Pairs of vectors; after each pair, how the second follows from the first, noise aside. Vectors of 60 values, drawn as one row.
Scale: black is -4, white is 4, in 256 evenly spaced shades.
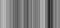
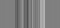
partly zeroed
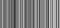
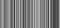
sign-scrambled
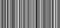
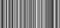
sign-scrambled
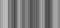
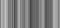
copied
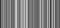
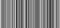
sign-scrambled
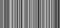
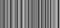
sign-scrambled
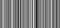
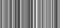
sign-scrambled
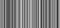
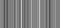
partly zeroed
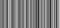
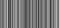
sign-scrambled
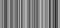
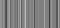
partly zeroed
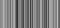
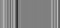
partly zeroed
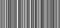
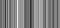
sign-scrambled
